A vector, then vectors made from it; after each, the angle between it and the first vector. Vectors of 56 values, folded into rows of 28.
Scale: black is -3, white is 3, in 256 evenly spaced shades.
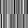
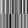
orthogonal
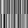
partly aligned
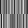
nearly parallel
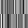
nearly opposite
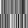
partly opposed
